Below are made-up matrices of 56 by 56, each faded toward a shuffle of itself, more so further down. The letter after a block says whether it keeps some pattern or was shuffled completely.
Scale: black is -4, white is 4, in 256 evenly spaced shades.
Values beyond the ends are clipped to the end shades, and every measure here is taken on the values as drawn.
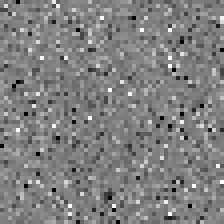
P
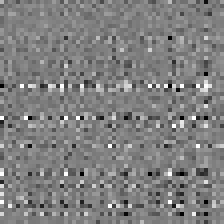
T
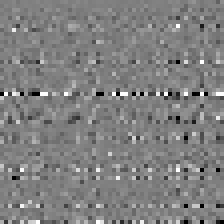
T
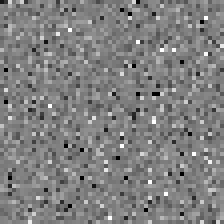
P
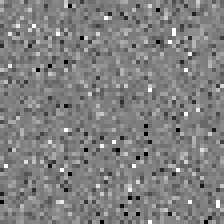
P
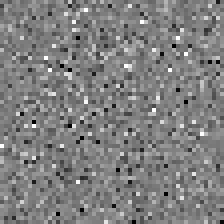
P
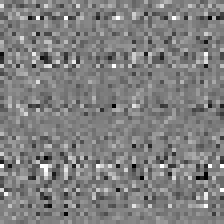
T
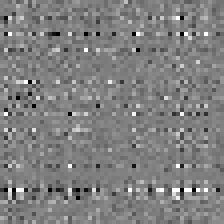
T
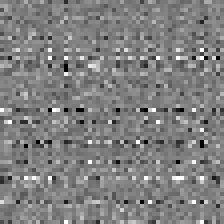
T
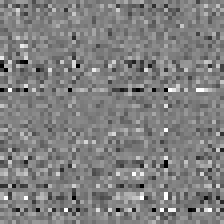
T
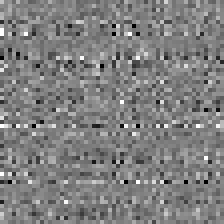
T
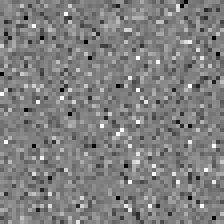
P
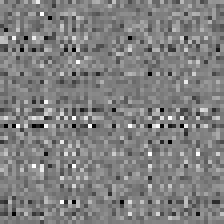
T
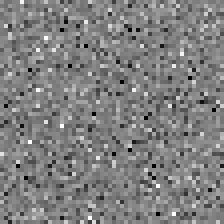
P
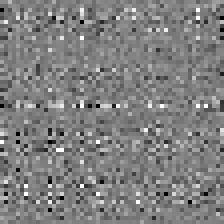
T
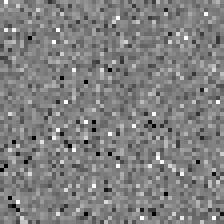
P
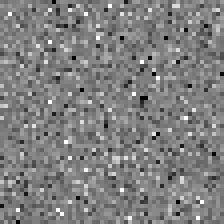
P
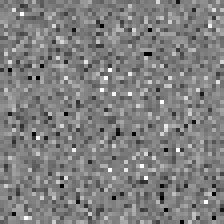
P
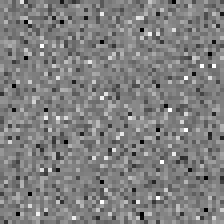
P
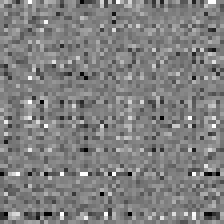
T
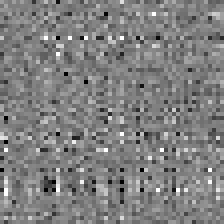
T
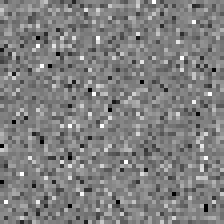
P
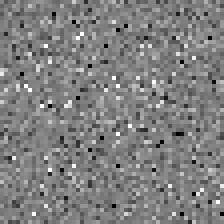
P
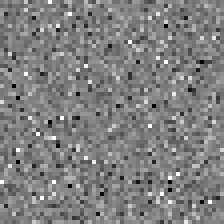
P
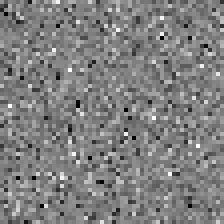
P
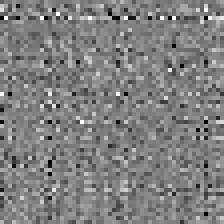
T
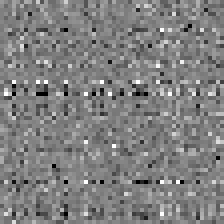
T
